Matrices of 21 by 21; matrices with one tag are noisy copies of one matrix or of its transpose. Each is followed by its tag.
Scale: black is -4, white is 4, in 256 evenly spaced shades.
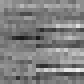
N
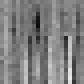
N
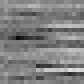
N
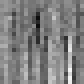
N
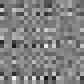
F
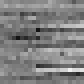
N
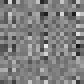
F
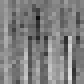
N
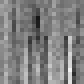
N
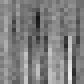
N
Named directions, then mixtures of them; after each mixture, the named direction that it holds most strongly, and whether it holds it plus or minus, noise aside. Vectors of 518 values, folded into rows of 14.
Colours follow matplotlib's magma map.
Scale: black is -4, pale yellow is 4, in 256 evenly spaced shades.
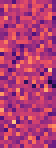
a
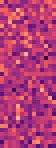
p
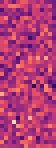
a, plus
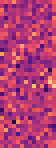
a, minus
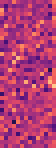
a, minus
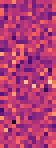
a, minus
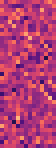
p, plus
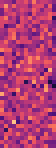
a, plus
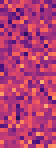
p, minus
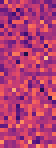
p, minus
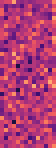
a, minus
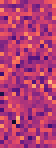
a, minus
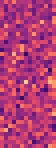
a, minus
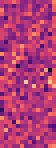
a, minus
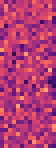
a, plus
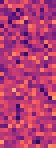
p, minus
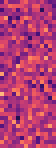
p, minus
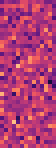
a, plus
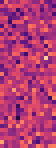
p, minus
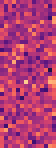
a, minus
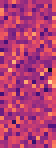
a, minus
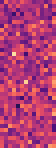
p, minus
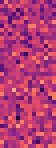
p, minus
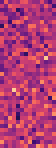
p, minus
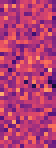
a, plus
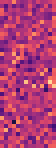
a, minus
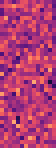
a, plus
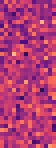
p, minus
